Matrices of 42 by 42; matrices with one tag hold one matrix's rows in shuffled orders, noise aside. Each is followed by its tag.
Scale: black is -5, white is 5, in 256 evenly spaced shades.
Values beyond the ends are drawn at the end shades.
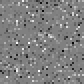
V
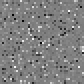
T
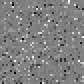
T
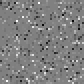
V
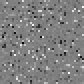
T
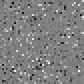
T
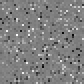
V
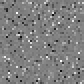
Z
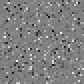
Z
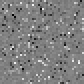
T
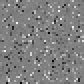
Z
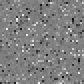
V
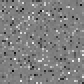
T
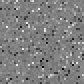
V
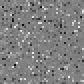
T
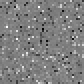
V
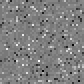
V
